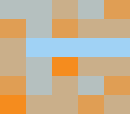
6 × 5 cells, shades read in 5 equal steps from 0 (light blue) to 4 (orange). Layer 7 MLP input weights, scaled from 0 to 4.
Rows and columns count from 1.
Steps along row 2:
down up down same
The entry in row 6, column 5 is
2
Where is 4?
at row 4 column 3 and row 6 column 1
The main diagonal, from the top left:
1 1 0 2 3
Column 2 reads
1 1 0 1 1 2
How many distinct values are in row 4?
3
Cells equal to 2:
11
